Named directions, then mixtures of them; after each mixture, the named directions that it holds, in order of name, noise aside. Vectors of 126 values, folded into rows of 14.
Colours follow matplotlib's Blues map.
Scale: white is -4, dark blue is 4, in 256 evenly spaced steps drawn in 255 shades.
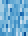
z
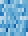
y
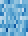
y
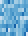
y, z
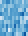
y, z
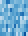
y, z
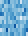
y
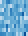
y, z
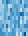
z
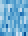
z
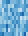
y, z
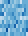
y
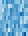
z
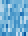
z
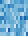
y, z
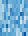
z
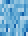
y, z
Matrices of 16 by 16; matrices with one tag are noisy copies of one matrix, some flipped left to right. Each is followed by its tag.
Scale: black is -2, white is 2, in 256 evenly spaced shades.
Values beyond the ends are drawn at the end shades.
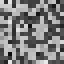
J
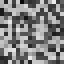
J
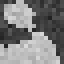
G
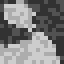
G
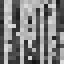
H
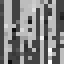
H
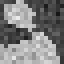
G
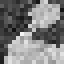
G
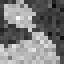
G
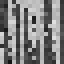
H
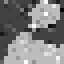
G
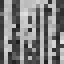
H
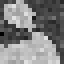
G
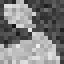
G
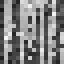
H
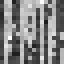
H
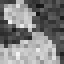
G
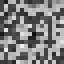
J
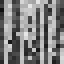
H
